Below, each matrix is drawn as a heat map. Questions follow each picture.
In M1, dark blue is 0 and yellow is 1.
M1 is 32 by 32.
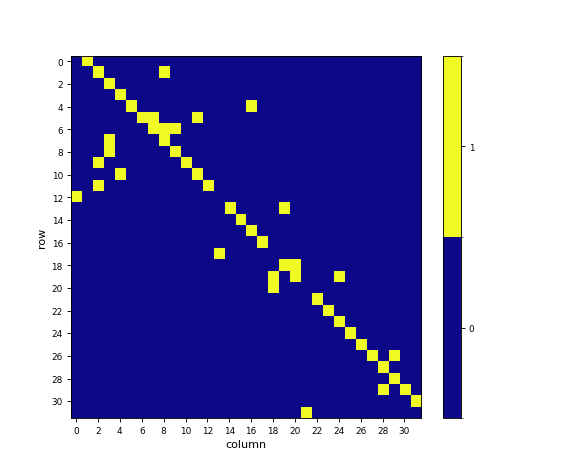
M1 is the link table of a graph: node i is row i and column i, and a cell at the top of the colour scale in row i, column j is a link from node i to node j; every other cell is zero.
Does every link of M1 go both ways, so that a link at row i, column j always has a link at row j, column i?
no
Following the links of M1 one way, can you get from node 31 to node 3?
no
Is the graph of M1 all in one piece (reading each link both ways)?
yes
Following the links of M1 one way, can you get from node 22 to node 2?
no
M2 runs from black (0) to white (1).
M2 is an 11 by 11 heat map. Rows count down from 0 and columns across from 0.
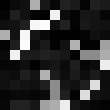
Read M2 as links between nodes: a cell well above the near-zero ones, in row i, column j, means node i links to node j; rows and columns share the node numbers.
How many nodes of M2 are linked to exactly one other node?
4
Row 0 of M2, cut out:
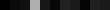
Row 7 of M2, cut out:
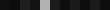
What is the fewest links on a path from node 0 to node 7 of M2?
4
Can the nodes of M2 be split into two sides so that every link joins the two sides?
no
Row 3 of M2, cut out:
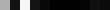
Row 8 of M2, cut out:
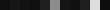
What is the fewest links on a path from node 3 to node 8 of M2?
5
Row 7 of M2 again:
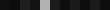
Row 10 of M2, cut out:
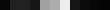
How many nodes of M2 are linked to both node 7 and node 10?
1
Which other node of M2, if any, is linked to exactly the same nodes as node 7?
none
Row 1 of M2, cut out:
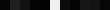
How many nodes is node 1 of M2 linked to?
1
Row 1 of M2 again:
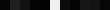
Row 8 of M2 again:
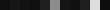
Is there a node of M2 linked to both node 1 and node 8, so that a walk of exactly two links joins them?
yes
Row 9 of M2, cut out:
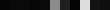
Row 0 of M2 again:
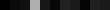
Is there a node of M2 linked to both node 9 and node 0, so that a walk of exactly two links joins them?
no
